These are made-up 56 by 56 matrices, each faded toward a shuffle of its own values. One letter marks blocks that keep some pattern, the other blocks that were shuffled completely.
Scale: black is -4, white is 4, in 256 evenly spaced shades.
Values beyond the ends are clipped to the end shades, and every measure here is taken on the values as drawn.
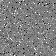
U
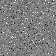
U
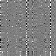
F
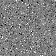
U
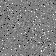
U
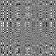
F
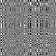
F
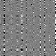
F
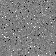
U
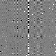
F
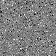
U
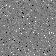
U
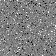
U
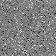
U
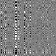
F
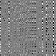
F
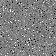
U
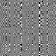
F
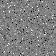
U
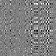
F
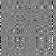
F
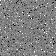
U
